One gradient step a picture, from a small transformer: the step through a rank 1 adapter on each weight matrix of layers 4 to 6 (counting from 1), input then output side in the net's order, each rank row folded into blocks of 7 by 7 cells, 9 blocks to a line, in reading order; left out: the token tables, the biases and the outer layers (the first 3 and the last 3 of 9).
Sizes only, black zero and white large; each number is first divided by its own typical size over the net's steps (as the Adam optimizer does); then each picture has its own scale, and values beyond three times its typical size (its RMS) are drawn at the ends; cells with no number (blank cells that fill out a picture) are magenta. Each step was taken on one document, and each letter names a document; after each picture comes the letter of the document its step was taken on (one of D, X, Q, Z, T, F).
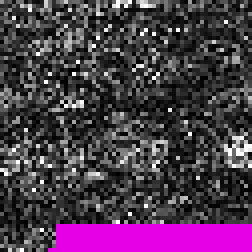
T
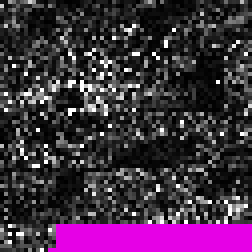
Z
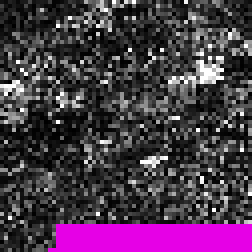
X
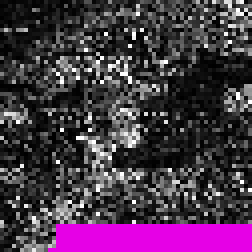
X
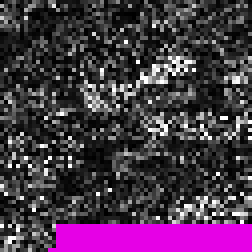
Z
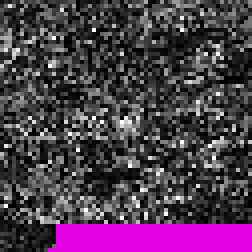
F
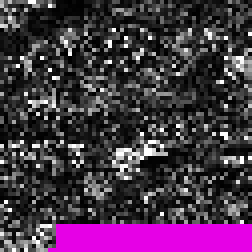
Z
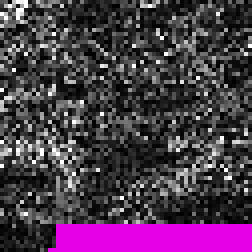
F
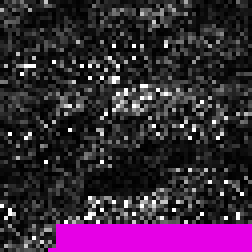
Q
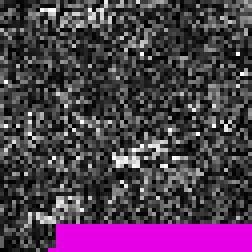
F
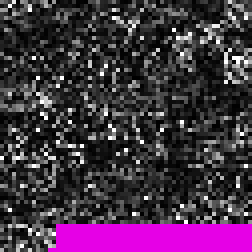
Z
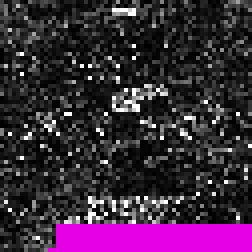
Q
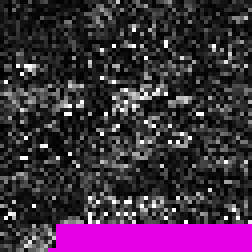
Q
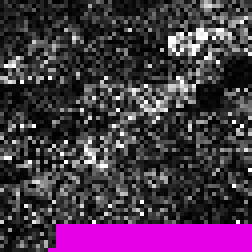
X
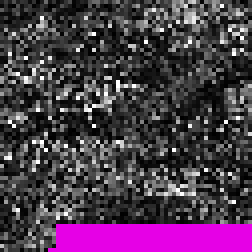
X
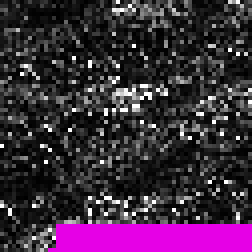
Q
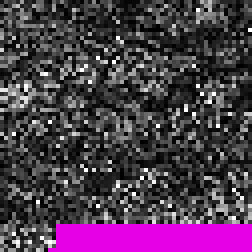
T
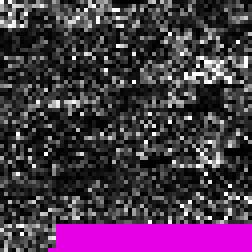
Z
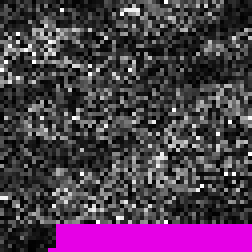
F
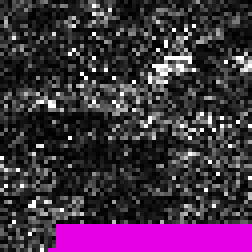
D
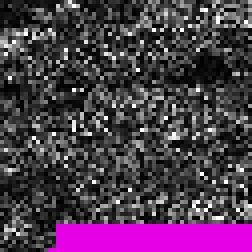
F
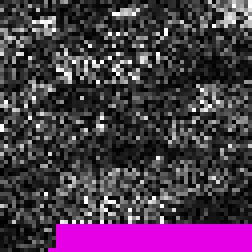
F
